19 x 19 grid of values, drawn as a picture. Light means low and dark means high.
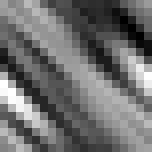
Grain: diagonal, down to the right. Histogram: bell-shaped. Ninth with the highest average: top right.
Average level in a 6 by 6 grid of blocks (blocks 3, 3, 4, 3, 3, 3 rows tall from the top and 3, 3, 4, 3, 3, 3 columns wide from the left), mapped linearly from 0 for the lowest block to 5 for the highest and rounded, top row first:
214553
322445
432331
043122
214311
233432
